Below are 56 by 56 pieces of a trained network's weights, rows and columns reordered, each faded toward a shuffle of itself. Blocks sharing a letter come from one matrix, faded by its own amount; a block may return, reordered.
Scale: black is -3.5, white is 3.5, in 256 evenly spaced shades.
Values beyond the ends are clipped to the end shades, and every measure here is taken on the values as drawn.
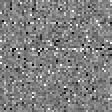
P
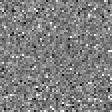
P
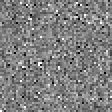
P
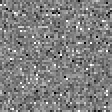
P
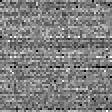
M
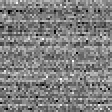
M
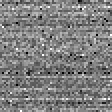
M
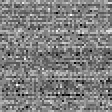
M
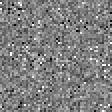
P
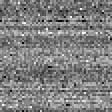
M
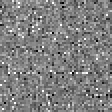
P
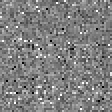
P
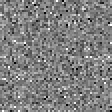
P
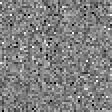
P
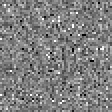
P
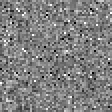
P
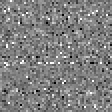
P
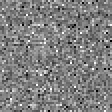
P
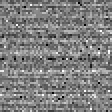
M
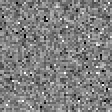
P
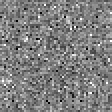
P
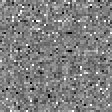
P
